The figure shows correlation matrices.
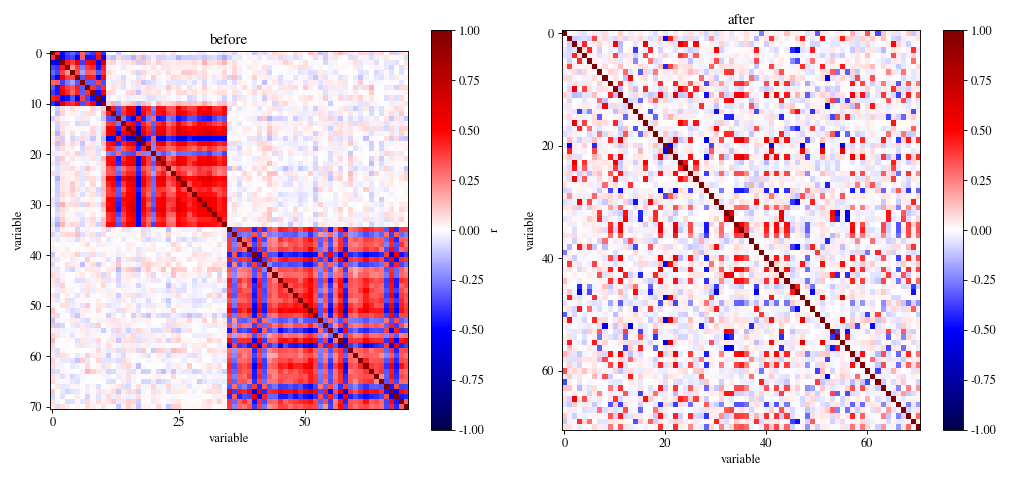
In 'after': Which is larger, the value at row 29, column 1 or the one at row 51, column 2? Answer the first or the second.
the first
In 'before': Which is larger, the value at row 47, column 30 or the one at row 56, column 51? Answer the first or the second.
the second
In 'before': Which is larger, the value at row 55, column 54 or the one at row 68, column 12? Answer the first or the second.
the second
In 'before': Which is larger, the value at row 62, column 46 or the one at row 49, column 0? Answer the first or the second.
the first
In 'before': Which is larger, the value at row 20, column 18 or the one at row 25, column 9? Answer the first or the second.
the second
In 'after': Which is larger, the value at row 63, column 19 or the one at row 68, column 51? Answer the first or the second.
the first
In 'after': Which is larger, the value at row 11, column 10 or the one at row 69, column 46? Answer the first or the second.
the first
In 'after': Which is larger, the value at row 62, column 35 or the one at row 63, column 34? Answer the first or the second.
the second
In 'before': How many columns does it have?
71
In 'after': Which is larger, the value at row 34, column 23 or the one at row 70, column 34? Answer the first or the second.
the second
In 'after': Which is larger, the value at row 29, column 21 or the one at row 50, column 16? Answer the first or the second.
the first
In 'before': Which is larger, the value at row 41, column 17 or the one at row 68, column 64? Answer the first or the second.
the first
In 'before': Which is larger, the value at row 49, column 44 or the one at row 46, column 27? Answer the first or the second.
the first
